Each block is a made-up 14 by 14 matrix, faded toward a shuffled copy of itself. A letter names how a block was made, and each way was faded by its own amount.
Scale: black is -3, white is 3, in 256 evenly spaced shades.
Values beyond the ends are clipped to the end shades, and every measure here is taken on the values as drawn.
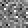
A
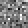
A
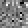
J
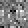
J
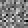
J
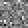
A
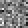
J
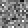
A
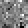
J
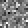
A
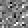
J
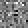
J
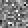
A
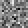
A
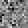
A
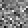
A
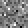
A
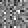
J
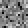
A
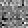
J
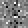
J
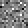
A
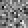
A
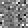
J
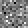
A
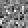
A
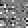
J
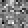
J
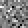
A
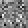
J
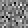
J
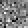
A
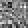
J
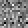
A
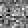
J
